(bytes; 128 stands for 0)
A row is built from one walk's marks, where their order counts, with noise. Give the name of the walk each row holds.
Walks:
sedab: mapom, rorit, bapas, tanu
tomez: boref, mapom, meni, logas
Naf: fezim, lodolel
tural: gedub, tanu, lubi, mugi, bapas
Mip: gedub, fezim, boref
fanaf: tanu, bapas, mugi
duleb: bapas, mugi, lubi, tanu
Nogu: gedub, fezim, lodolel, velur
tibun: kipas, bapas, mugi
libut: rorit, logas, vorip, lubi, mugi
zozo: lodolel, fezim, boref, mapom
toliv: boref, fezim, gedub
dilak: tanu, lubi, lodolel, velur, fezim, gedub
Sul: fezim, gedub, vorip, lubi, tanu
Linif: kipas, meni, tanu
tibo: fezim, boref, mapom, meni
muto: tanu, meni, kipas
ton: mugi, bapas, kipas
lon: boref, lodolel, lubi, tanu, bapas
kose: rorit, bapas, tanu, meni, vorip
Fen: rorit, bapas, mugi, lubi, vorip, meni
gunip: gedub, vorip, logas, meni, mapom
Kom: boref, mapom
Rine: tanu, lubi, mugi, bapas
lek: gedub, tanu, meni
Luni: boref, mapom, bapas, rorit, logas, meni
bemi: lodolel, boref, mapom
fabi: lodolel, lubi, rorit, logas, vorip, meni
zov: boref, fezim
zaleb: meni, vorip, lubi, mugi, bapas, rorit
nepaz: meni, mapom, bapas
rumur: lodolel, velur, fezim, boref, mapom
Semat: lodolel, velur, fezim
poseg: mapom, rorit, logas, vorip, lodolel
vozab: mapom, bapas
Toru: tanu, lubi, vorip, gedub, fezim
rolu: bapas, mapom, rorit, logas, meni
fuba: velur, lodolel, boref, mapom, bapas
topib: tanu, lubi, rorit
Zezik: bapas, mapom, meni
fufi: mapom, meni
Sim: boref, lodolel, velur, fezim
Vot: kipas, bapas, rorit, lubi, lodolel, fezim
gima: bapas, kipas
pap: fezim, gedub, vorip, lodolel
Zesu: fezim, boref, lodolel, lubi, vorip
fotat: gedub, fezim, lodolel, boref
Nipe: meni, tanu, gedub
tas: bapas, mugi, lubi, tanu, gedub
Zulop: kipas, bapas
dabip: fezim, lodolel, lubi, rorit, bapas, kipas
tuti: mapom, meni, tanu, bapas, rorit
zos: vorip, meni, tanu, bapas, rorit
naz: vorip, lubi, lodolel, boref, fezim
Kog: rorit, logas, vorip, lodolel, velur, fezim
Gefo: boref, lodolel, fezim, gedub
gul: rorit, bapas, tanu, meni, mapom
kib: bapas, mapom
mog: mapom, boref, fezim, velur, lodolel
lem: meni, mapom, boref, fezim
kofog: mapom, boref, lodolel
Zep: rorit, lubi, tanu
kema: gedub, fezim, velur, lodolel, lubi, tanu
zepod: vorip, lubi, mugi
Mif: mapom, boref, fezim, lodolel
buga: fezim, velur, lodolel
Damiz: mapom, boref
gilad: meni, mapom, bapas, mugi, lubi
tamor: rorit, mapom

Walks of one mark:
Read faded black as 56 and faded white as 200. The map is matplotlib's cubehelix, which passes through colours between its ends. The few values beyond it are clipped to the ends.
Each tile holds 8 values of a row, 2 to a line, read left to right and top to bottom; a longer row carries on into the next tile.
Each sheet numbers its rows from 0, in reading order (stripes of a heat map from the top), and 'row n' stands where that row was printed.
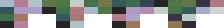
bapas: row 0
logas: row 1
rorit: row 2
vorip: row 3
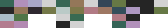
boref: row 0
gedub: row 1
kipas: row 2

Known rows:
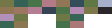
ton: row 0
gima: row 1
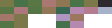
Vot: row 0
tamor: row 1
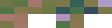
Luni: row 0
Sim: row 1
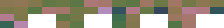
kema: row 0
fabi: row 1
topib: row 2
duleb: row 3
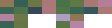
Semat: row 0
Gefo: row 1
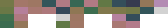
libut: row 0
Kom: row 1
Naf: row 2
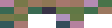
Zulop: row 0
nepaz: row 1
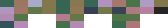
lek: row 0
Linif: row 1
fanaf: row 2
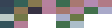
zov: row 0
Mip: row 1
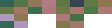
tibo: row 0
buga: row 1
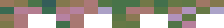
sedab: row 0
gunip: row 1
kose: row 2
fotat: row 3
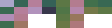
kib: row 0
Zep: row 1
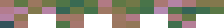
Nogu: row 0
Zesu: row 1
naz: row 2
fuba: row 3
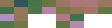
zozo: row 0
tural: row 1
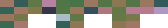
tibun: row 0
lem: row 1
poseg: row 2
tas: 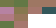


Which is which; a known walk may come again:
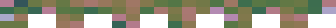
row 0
bemi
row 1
dilak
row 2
kema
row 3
Kog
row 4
rumur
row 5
naz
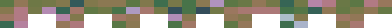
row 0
Sul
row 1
mog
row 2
gul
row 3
Sim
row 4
Fen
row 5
toliv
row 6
Luni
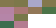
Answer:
Zezik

